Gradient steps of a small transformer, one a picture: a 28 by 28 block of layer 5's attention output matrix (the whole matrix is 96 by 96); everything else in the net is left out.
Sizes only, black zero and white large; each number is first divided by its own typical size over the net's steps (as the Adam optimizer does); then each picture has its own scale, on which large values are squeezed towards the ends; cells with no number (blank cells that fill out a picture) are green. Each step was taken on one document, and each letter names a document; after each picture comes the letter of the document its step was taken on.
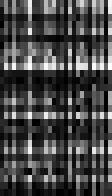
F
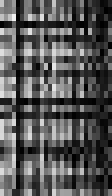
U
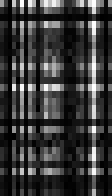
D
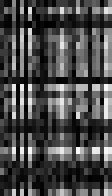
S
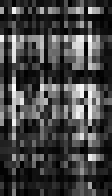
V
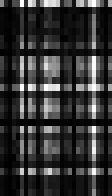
D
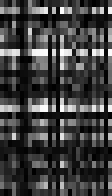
F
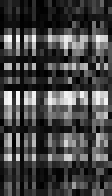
V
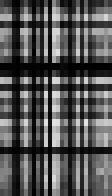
U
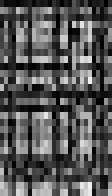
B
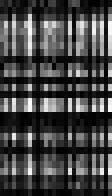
F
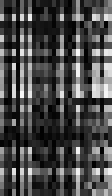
S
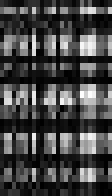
V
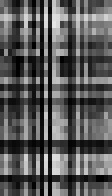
U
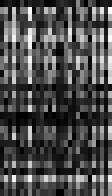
F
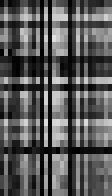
U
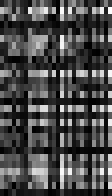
F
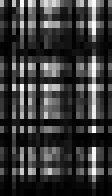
D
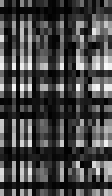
S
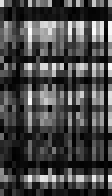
F
